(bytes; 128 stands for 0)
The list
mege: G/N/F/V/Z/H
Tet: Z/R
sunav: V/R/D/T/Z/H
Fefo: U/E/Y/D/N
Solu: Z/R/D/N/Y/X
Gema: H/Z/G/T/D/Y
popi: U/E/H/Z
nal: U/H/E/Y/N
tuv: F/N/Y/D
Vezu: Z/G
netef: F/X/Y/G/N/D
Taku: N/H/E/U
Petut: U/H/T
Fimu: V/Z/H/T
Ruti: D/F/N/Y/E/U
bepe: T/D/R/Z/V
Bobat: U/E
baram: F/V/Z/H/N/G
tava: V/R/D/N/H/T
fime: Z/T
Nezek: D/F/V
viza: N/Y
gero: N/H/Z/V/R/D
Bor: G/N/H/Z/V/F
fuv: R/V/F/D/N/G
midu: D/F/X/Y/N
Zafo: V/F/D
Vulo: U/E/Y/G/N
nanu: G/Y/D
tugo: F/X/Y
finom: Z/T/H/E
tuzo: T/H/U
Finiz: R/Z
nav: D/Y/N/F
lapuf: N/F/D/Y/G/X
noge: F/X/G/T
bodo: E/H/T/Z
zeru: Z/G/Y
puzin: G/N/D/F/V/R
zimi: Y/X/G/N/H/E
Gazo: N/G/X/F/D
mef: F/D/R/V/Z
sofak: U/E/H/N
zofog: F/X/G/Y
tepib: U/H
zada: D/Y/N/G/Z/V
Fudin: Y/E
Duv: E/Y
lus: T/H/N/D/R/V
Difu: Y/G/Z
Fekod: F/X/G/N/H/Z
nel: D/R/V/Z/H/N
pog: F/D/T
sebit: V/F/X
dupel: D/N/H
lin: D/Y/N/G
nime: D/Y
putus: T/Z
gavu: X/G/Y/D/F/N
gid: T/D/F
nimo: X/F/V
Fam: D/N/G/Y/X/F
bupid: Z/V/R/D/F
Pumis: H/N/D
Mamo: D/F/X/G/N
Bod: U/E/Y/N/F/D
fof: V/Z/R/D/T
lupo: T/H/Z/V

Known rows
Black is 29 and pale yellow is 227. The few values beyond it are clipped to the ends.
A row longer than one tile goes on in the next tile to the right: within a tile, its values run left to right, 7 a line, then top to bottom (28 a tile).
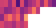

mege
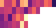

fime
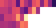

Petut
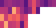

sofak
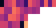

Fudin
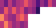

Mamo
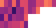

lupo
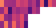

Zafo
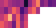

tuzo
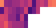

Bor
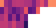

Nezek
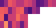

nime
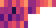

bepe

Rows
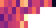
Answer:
bodo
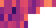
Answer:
zada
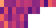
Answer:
gid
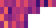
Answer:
Gazo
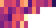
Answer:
fof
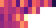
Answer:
Fimu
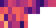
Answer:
viza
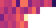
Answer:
Fekod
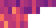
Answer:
nel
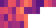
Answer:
zeru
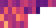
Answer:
Vulo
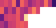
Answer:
popi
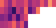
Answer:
lus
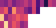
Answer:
Fefo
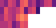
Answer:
baram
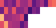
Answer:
nav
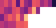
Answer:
sunav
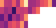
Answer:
mef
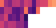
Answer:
nimo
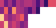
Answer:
gavu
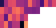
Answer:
Duv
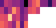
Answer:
Taku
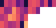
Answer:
zimi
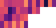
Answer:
gero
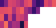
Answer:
tugo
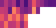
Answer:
dupel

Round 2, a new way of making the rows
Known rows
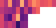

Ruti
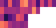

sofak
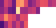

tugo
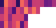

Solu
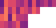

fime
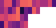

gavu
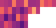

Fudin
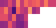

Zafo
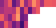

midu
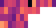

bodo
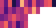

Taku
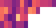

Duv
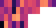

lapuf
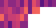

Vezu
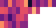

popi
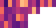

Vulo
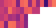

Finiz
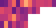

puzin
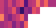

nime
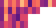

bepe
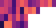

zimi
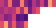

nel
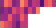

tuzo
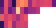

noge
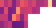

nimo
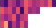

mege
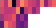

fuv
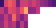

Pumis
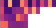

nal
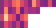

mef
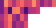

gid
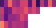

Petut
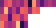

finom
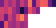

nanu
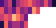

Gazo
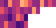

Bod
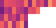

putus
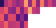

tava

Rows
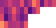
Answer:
dupel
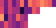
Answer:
lin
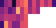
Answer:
Fekod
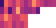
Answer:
pog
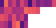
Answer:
Tet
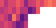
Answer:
Nezek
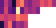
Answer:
zofog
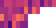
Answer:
zeru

